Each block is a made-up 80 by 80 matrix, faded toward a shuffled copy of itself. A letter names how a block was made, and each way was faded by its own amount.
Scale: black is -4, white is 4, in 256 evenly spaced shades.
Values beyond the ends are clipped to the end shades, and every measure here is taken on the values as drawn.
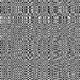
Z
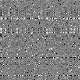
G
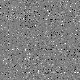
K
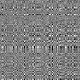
Z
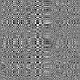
Z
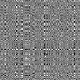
Z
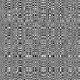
Z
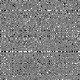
G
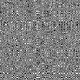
G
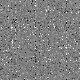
K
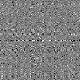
G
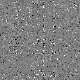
K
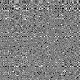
G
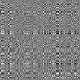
Z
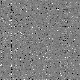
K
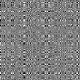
Z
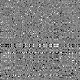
G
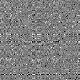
G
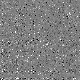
K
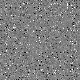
K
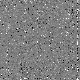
K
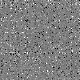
K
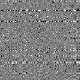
G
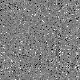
K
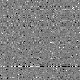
G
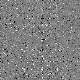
K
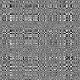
Z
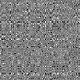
G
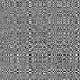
Z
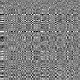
Z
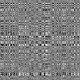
Z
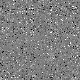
K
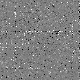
K
